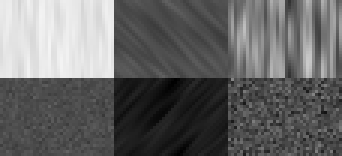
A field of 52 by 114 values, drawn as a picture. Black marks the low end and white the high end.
The table splits into 2 rows of 3 panels. Panel 1,1: very high, streaked downward, faint in contrast. Panel 1,2: low, slanting down to the right, faint in contrast. Panel 1,3: middling, streaked downward, strong in contrast. Panel 2,1: low, fine-grained, faint in contrast. Panel 2,2: very low, slanting up to the right, faint in contrast. Panel 2,3: low, fine-grained.
